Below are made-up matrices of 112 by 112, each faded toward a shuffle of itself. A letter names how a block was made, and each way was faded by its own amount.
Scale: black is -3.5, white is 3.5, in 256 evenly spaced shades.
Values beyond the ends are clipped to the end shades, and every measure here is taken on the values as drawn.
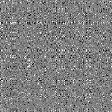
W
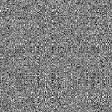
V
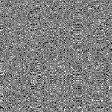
W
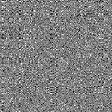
V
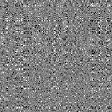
W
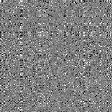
W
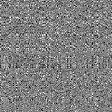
V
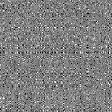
W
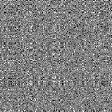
V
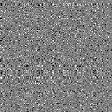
W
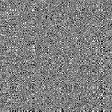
V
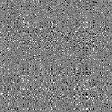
W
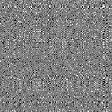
W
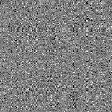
V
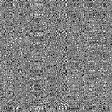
V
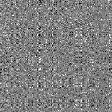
V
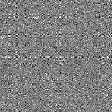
V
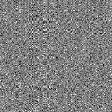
V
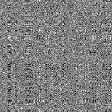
V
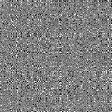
W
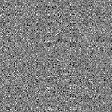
V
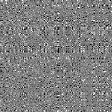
W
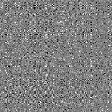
W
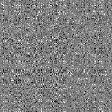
W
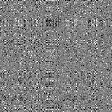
W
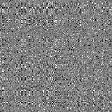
W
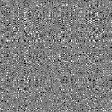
W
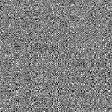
V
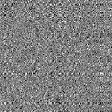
V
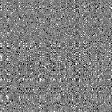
W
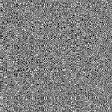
V
